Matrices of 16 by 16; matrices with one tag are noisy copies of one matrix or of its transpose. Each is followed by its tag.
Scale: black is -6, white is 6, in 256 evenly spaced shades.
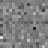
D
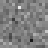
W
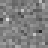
W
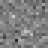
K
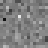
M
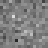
K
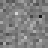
K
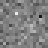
K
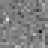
W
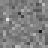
W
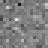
M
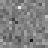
W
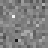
K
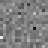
D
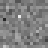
M
